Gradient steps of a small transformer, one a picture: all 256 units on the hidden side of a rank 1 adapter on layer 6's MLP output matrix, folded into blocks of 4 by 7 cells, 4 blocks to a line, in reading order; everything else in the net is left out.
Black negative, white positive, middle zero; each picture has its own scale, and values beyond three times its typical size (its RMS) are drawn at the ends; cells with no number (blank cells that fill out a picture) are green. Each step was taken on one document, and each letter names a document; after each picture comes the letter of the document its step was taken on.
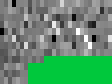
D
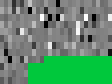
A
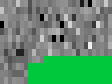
D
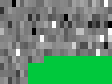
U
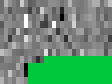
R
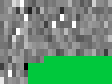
R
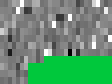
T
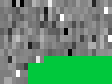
T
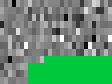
D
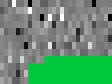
A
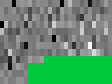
D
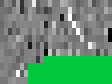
T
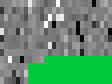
A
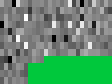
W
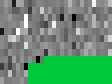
R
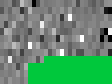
T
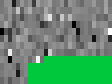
T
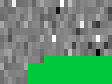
W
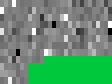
U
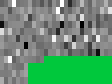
W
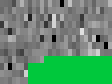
W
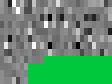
A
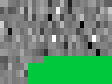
W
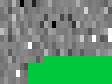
T
